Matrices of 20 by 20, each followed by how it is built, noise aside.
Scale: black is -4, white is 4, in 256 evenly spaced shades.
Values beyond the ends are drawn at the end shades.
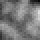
smooth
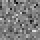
noise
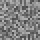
noise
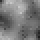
smooth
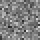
noise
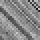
Toeplitz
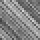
Toeplitz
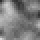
smooth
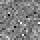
noise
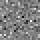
noise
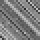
Toeplitz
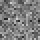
noise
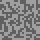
noise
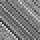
Toeplitz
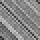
Toeplitz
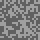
noise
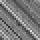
Toeplitz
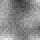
smooth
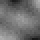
smooth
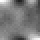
smooth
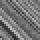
Toeplitz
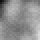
smooth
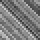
Toeplitz
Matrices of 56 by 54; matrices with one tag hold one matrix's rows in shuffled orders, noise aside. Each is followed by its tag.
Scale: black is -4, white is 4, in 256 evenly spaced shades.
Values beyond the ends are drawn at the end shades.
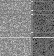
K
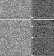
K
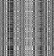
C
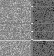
K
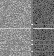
K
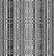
C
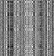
C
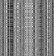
C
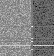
K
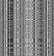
C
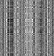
C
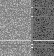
K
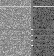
K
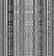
C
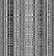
C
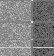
K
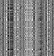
C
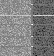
K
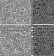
K
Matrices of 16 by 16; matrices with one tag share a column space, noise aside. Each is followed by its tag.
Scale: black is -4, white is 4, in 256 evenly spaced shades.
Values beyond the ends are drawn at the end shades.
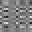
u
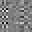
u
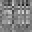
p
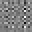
u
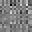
p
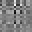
p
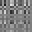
p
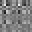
p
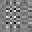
u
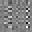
u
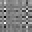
u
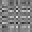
u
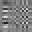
u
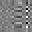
u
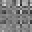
p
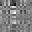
p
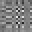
u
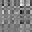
p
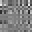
p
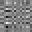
u
